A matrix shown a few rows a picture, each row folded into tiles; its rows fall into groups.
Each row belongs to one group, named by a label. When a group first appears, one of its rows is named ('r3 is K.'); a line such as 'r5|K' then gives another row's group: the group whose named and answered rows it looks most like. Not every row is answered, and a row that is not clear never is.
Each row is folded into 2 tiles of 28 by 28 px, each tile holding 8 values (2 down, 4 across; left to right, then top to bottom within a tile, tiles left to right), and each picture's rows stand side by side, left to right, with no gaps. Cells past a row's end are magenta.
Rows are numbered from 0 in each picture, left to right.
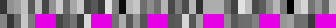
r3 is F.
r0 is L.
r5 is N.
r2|N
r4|N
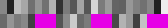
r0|N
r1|F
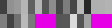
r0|L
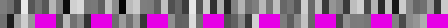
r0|L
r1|N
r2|N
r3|L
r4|F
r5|L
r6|N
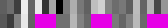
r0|L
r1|F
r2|L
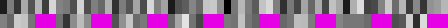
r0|L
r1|L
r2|F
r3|F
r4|F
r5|L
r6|N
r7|F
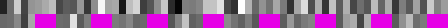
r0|F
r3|F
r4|N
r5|N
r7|F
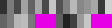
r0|L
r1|L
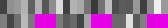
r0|L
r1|N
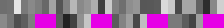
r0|N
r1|L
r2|N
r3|N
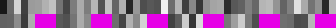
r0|F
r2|L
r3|F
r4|F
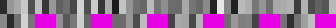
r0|L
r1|L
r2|F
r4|N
